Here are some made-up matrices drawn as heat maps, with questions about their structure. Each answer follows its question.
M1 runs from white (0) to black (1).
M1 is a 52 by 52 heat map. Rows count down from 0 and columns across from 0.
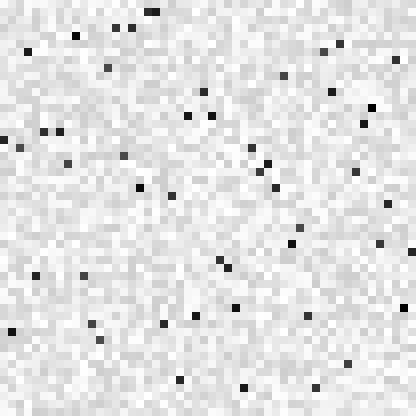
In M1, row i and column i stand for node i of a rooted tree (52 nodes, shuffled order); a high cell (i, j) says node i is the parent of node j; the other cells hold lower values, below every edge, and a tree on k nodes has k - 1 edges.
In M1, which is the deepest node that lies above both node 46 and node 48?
40
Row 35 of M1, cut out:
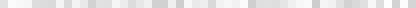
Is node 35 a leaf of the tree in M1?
yes
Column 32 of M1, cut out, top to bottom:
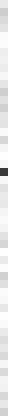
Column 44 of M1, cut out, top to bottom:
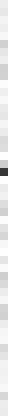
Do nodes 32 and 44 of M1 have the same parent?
yes
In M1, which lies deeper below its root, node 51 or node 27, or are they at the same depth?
node 27
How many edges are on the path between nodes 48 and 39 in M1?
1
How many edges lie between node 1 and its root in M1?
4
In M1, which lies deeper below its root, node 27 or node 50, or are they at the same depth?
node 27
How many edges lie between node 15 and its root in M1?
6
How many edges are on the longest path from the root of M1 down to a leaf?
9
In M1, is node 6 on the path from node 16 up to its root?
yes
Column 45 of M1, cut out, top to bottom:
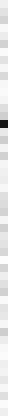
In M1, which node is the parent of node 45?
15
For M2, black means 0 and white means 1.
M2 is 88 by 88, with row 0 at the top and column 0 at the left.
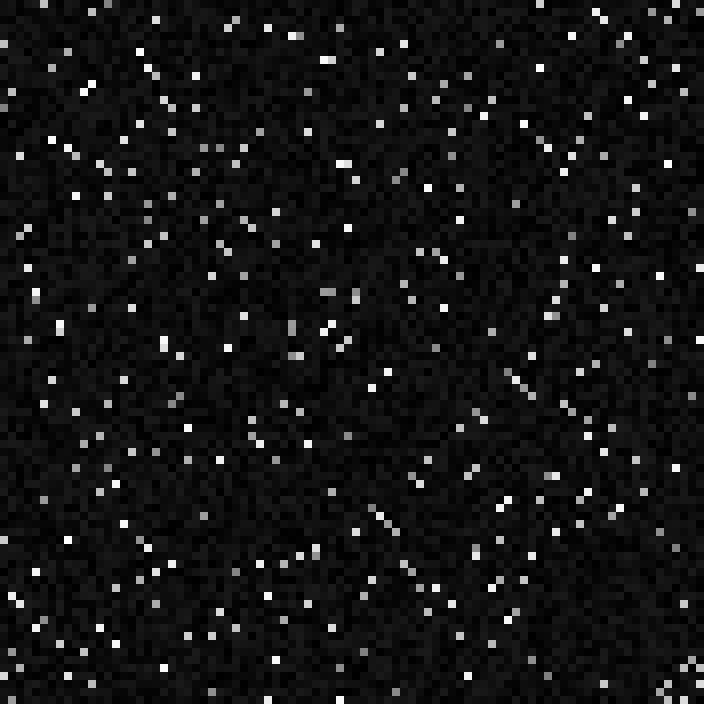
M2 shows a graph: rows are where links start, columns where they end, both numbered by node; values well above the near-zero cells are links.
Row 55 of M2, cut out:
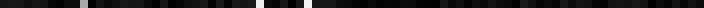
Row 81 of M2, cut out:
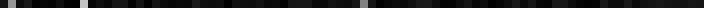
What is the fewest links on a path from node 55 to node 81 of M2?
2
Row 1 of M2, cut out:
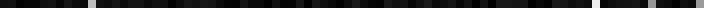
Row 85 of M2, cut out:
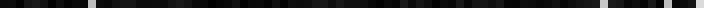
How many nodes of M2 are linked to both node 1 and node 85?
2
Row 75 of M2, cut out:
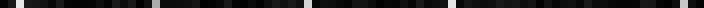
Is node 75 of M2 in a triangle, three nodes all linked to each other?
yes
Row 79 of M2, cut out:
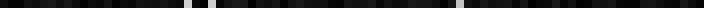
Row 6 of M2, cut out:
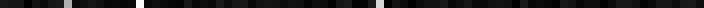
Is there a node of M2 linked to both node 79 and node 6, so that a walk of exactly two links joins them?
no
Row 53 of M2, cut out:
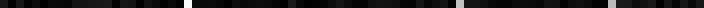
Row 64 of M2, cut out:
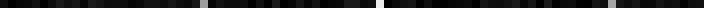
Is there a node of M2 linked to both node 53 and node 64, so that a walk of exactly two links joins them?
yes
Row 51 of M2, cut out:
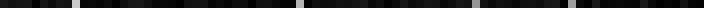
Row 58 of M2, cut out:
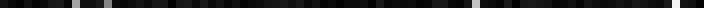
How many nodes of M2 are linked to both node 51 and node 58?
2
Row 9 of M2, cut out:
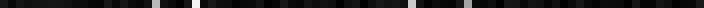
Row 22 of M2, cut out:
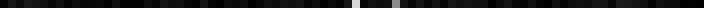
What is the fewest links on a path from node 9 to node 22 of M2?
4
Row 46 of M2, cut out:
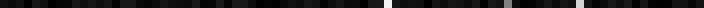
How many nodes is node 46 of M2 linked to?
3
